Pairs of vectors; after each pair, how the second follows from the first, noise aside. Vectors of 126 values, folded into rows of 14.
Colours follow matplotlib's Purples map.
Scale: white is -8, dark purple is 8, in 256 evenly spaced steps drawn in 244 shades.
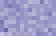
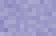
shrunk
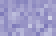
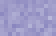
shrunk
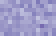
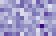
scaled up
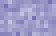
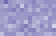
shuffled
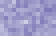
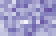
scaled up
